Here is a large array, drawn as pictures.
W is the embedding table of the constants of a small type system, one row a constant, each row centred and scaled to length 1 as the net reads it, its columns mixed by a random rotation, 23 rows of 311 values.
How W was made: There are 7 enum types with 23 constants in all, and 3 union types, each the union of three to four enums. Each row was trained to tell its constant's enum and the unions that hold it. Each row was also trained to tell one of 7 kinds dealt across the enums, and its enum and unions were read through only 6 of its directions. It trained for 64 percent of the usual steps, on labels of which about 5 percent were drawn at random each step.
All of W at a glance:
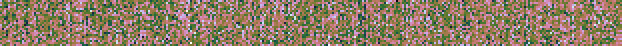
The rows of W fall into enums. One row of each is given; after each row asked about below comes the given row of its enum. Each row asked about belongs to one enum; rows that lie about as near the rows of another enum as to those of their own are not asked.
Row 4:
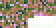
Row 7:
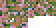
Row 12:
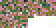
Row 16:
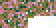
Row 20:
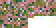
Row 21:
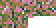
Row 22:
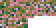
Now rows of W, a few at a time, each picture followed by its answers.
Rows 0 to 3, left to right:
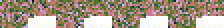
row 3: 22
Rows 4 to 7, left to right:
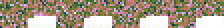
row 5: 21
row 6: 16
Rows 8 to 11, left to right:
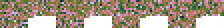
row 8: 22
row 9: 22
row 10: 12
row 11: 16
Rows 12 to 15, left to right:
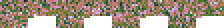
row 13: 20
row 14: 12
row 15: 21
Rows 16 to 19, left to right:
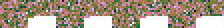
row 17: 22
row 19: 21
